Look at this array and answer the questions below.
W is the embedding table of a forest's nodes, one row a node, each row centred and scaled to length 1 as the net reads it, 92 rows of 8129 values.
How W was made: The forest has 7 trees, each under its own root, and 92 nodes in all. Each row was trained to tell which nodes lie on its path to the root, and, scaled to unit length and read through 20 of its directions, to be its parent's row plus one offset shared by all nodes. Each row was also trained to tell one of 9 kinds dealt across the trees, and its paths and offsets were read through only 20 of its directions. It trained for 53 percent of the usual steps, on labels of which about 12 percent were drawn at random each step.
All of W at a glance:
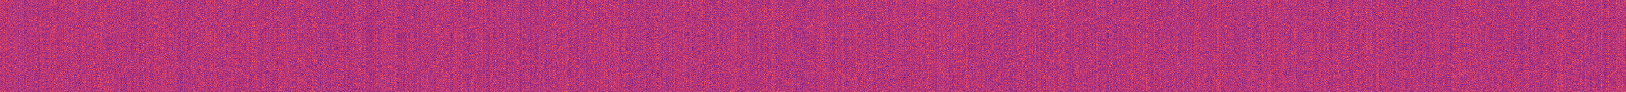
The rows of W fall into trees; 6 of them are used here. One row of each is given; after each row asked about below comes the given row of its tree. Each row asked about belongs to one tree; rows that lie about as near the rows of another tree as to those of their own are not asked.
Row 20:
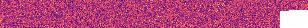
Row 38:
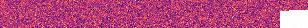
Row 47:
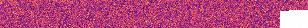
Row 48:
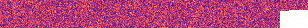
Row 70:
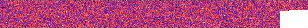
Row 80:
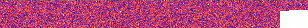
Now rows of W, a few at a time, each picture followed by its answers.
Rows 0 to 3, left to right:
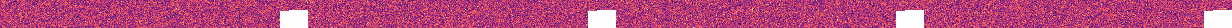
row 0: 38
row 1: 48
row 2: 70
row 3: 80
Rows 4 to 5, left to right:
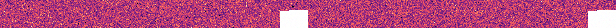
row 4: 38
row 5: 48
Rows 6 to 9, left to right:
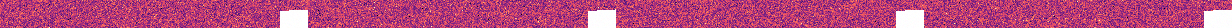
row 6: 47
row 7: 70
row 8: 20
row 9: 47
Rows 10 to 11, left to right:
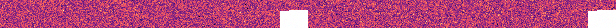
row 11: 20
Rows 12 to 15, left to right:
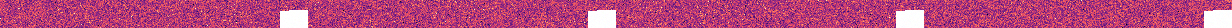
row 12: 38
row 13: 47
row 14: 38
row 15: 47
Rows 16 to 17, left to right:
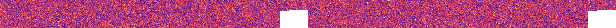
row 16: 20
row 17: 48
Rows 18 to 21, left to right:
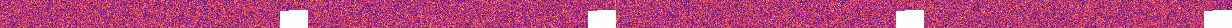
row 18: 48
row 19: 47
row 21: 80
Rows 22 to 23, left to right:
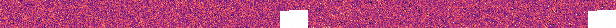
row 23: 70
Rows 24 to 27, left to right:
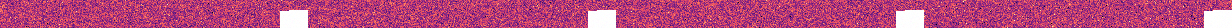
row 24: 38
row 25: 80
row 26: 80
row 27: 47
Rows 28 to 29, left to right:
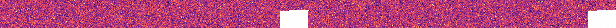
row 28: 48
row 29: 20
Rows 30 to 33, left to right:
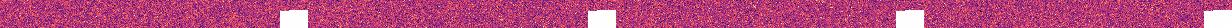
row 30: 47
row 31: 70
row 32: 38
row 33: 48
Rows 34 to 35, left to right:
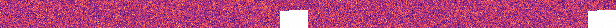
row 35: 48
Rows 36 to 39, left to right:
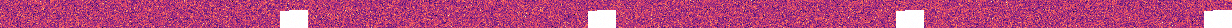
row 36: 48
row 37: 48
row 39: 70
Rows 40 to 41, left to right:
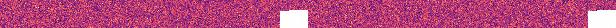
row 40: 48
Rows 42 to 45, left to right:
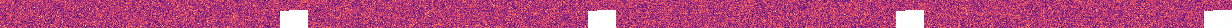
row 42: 47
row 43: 70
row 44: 20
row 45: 80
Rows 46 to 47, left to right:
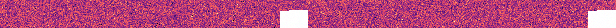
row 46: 38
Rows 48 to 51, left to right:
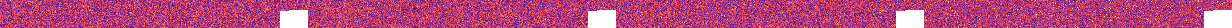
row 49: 70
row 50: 48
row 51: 47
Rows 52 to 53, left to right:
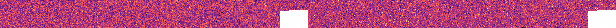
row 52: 48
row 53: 20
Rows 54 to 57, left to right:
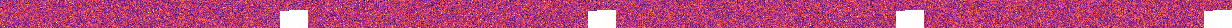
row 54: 38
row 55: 80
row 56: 48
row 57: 80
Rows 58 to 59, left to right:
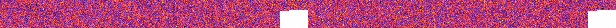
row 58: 20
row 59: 38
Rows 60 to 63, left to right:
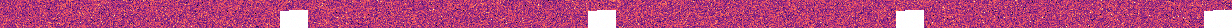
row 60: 80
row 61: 70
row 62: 38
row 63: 70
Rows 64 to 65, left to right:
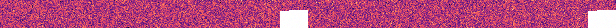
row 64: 70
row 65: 20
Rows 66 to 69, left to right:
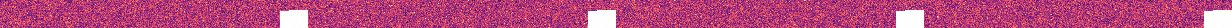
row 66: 20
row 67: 20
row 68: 70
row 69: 48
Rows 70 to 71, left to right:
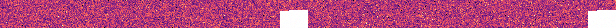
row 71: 47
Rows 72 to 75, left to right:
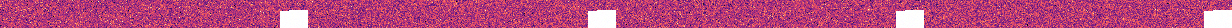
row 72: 70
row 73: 47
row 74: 48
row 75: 38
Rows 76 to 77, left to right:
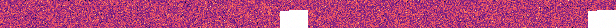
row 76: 20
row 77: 38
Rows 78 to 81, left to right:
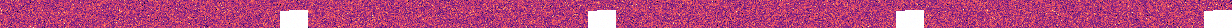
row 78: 80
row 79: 38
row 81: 20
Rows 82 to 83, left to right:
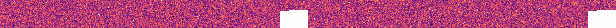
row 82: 48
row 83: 70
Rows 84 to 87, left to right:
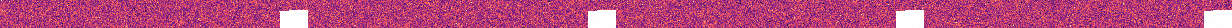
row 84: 38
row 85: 48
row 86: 38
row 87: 80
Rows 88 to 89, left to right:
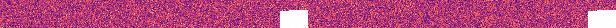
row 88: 20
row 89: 20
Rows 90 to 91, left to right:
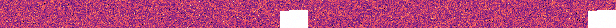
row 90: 48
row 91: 47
